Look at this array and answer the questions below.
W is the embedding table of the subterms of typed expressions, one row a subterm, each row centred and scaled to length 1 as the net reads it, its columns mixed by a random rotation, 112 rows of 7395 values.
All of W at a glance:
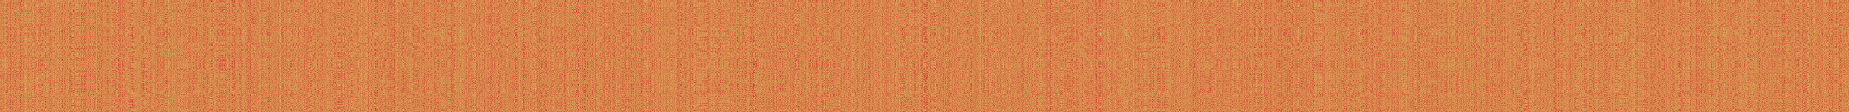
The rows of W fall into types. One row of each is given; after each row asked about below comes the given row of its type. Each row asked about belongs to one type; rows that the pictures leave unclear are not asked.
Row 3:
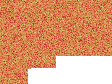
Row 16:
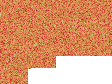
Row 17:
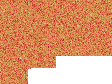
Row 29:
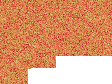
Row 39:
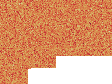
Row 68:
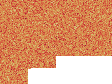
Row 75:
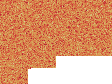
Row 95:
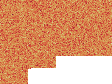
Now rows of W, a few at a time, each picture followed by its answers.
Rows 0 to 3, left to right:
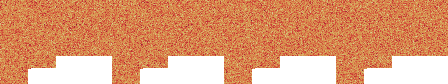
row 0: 95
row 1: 39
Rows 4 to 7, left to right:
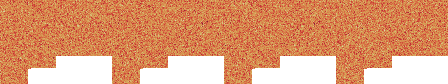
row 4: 17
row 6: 39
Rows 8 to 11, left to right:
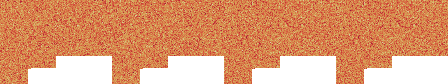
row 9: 29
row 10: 17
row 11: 17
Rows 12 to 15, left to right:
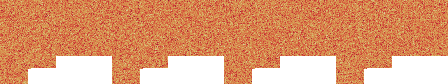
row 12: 3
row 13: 75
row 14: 16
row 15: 95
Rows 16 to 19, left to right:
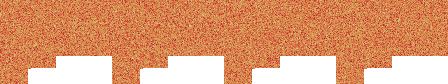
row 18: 16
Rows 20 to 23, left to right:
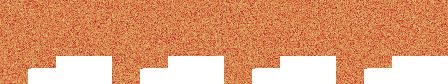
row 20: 39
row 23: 17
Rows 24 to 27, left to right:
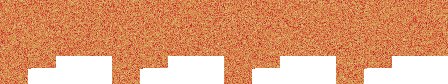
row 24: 95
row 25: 75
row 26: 17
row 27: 68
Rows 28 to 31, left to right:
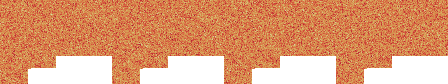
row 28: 3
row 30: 39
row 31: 39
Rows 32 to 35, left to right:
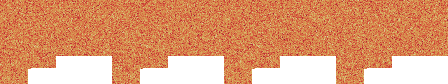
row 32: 29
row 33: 29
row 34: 29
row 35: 68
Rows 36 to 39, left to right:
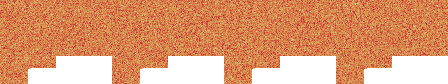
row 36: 3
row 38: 68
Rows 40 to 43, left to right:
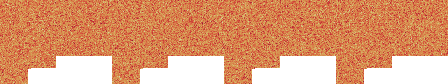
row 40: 95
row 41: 68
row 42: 75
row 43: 16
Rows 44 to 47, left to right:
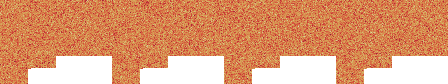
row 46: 3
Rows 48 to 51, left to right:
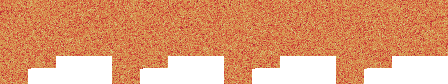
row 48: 75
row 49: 75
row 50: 95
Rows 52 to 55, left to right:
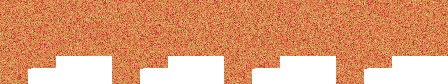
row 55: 17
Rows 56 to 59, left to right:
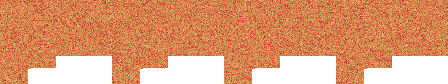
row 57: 29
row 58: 75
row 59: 39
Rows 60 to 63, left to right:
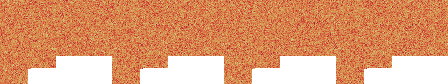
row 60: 39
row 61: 95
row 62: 68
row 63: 95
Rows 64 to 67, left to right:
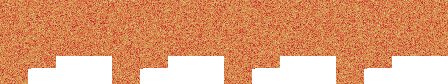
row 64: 95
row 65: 95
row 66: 95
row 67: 95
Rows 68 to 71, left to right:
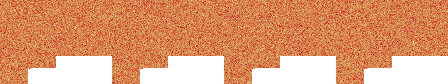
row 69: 17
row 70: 3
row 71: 75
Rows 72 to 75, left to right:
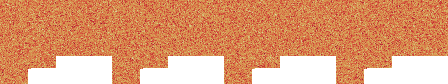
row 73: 17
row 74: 3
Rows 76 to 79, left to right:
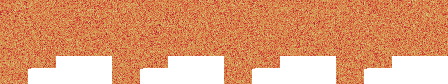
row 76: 75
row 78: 39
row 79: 17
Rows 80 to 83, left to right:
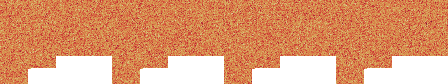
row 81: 39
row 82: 16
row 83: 39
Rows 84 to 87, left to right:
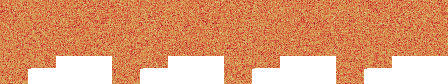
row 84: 75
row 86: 68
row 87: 17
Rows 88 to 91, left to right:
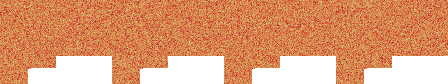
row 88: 39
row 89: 75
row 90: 17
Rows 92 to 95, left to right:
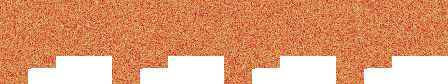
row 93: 95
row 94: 3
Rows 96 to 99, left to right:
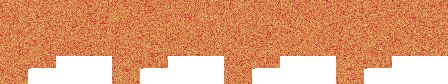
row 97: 29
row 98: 16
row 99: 75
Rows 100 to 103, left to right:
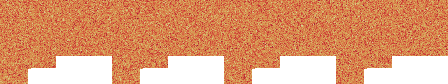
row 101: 68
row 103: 39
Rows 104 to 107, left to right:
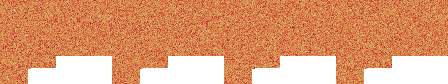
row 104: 68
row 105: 39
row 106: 75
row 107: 68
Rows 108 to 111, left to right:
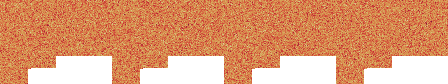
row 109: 95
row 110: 95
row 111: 39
